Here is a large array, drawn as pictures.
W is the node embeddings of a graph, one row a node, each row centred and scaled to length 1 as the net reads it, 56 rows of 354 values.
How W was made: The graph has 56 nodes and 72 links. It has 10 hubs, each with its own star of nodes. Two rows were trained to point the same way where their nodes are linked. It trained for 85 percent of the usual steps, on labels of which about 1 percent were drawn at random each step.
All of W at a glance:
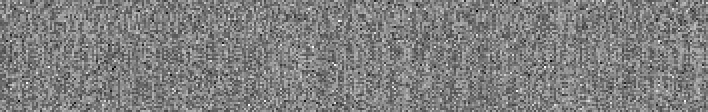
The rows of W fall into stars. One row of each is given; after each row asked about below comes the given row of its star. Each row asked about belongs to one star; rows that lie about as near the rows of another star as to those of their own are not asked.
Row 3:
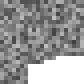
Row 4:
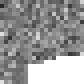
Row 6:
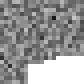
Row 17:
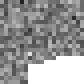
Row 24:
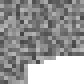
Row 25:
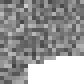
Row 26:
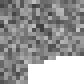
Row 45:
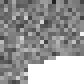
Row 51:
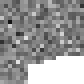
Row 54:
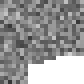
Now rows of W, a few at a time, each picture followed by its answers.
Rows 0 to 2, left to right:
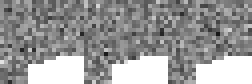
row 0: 25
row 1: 24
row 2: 24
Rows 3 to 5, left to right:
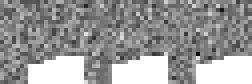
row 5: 6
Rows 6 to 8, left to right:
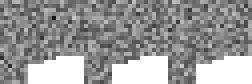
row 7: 54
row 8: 54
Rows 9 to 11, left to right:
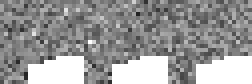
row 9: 54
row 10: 54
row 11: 4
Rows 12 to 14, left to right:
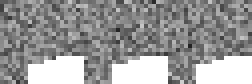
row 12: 4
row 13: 24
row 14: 24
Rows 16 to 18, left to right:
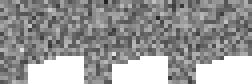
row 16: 24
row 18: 6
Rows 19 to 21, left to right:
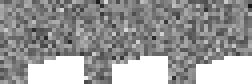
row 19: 25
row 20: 4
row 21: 17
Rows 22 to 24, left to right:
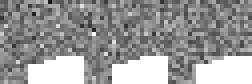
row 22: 51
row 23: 17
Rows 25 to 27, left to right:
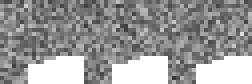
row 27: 17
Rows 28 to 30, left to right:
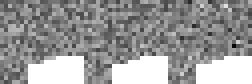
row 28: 26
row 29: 17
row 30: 26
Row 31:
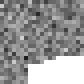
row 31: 3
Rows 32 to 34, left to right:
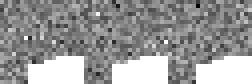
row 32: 51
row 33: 26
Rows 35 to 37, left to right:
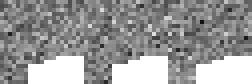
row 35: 45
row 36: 45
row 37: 17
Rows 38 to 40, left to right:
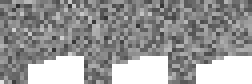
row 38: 4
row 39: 26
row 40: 45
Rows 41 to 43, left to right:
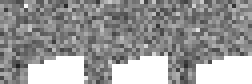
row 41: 25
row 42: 4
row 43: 4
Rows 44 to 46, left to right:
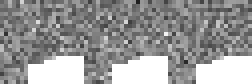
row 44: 51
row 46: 17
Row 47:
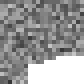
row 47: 25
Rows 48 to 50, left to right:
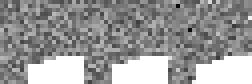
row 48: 51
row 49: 3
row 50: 54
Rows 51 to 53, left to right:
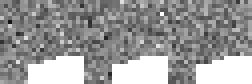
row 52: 45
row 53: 51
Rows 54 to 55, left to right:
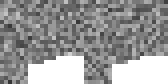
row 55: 6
